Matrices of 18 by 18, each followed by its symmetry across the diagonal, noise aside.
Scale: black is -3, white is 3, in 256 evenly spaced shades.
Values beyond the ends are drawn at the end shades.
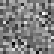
antisymmetric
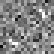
symmetric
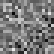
symmetric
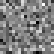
neither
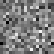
neither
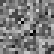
symmetric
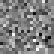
antisymmetric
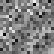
symmetric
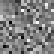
antisymmetric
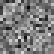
symmetric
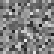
antisymmetric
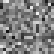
antisymmetric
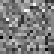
neither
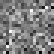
symmetric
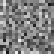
neither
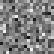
neither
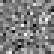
antisymmetric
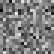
neither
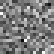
neither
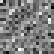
symmetric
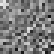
symmetric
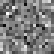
symmetric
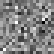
neither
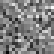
antisymmetric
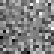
antisymmetric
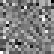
antisymmetric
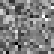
antisymmetric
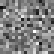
neither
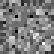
symmetric
